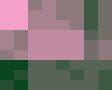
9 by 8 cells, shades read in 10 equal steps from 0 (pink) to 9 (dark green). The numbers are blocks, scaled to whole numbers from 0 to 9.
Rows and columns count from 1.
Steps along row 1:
same up down up same up down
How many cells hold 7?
7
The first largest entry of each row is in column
7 7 7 7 7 7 1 1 2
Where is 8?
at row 8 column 2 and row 9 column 1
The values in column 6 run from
2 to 7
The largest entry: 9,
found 4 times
